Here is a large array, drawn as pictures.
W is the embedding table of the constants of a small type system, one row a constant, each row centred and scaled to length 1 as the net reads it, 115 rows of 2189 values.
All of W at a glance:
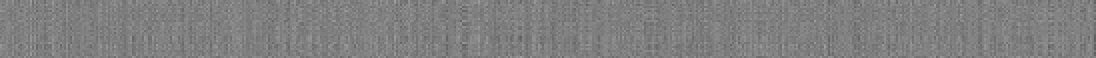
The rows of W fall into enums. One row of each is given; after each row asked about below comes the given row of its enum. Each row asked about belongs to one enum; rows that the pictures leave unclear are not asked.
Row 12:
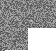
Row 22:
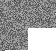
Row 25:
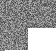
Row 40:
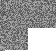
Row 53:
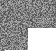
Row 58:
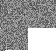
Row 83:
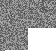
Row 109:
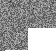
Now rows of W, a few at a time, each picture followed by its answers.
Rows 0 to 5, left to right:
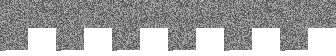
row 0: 83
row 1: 58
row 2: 109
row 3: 109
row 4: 83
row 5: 22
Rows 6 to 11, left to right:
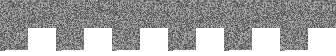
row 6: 109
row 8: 40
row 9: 109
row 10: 109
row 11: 40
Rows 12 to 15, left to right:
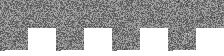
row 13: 12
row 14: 22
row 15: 109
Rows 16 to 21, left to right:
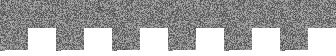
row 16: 40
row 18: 22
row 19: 53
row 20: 22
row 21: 22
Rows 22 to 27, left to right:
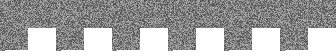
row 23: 12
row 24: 53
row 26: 12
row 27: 83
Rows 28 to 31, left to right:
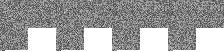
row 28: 22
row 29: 58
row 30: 40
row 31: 40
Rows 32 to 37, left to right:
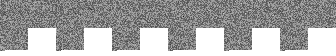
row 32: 40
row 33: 58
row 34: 12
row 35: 22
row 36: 83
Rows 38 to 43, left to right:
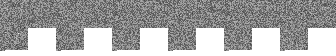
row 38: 109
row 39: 22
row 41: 83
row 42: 40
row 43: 25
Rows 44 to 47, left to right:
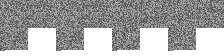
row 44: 12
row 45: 12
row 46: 109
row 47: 83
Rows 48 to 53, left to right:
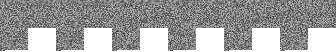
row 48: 12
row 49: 12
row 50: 109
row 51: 22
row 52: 109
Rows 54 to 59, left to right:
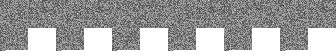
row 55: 83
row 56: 12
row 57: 83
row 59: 83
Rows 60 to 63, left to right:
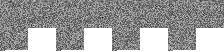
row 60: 109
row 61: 109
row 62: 12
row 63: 40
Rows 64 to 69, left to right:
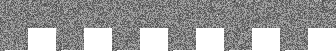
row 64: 25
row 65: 58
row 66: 12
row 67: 83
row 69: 83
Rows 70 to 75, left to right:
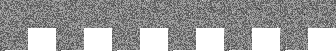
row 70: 12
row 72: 83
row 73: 83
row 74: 58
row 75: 58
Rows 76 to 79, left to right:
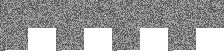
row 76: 58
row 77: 83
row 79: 83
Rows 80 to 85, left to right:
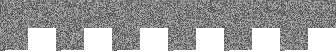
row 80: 58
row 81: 109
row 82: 22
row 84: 83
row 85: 40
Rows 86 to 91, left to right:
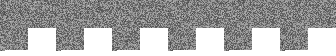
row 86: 40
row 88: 12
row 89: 22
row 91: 22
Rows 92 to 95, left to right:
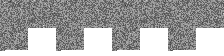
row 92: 109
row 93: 22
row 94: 109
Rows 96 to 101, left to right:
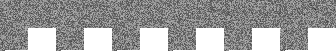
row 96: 22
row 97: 12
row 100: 40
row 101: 58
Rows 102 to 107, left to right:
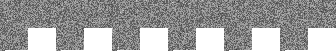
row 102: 22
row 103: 53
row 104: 58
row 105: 109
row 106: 22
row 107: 83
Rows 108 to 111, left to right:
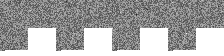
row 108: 22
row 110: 58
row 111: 109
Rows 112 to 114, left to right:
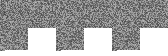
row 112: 40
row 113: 12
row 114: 12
